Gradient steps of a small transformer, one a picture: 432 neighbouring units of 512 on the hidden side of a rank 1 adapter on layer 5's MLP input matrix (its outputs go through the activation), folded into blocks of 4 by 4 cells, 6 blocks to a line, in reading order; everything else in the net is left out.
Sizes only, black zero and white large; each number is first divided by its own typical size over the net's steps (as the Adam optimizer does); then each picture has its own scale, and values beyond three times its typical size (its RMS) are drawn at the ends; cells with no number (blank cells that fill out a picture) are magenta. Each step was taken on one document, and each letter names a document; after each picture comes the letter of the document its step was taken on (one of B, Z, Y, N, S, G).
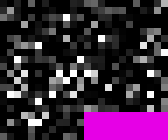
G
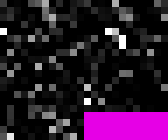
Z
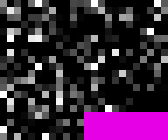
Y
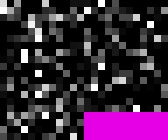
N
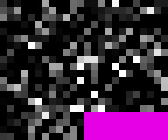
G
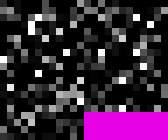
N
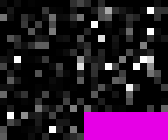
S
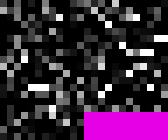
N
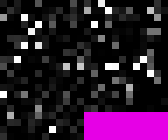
S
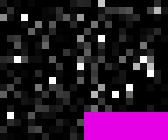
S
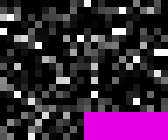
G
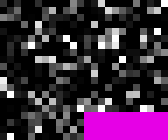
G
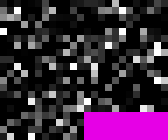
G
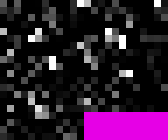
Z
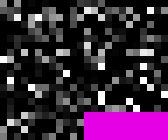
N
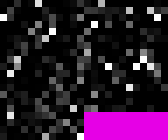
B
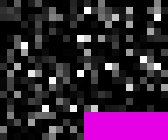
B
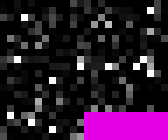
S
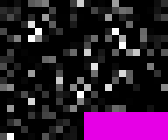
Z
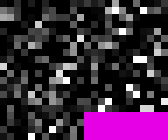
G
